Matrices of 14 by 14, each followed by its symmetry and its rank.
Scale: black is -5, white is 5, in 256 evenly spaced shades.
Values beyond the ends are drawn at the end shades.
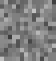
antisymmetric, full rank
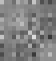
symmetric, rank three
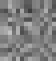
antisymmetric, rank two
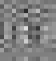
neither, rank two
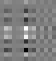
neither, rank one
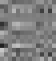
neither, rank two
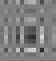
neither, rank one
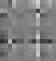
antisymmetric, rank two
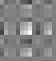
symmetric, rank one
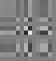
symmetric, rank one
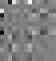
antisymmetric, rank two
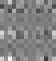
neither, rank two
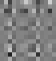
neither, rank two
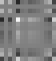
symmetric, rank one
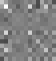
symmetric, rank three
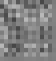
antisymmetric, rank two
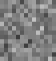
antisymmetric, full rank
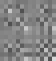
symmetric, rank three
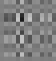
neither, rank one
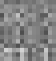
neither, rank two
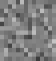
antisymmetric, full rank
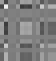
symmetric, rank one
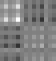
symmetric, rank one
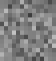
antisymmetric, full rank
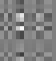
neither, rank one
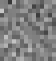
antisymmetric, full rank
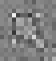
symmetric, rank three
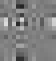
antisymmetric, rank two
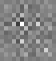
symmetric, rank three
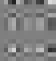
neither, rank one
